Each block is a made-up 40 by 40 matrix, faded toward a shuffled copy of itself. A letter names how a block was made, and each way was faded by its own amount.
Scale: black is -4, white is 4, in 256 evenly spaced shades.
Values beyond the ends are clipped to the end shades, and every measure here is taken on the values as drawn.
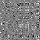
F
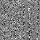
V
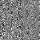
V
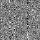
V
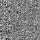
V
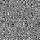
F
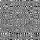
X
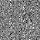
V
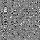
F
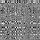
X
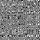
F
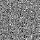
V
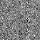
V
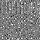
F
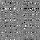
X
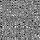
F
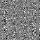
V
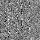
V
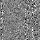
V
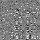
F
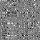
F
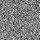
V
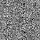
V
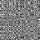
X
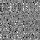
F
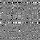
X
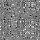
F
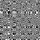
X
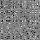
F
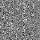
V
